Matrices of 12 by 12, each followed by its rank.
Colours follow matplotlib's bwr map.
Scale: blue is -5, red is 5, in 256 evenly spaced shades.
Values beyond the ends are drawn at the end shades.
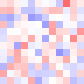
full rank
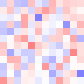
full rank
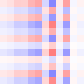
one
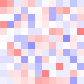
full rank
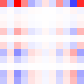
one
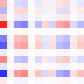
one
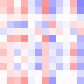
two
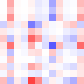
two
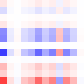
one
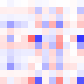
two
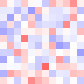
full rank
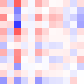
two
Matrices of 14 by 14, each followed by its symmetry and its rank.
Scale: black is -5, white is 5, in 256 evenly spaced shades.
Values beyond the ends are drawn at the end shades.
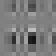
neither, rank one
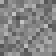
symmetric, full rank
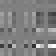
neither, rank one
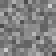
symmetric, full rank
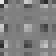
symmetric, rank one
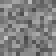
neither, full rank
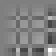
symmetric, rank one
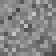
symmetric, full rank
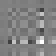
symmetric, rank one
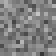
neither, full rank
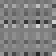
neither, rank one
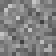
symmetric, full rank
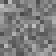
neither, full rank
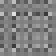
symmetric, rank one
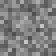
symmetric, full rank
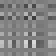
neither, rank one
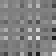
symmetric, rank one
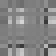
symmetric, rank one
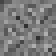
symmetric, full rank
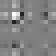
symmetric, rank one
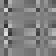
neither, rank one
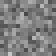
neither, full rank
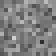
neither, full rank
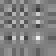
symmetric, rank one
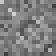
symmetric, full rank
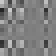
neither, rank one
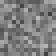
neither, full rank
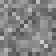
symmetric, full rank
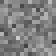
neither, full rank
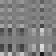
neither, rank one
